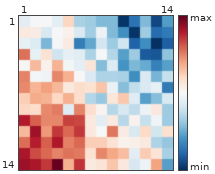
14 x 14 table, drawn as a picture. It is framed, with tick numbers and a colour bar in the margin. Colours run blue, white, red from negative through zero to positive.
The ninth with the lowest average is the top right. On average the colour sits 50% of the way up the scale. The field climbs toward the bottom left. Neither half mirrors the other.
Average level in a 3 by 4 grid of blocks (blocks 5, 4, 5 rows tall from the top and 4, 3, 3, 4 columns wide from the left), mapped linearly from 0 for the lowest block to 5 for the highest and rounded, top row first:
3 2 1 0
4 3 2 1
5 4 3 2
